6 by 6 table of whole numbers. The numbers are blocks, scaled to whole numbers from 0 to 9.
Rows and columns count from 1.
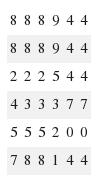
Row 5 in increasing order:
0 0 2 5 5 5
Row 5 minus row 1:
-3 -3 -3 -7 -4 -4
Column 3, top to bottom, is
8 8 2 3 5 8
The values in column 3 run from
2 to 8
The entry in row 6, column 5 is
4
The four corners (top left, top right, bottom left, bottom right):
8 4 7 4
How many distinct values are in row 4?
3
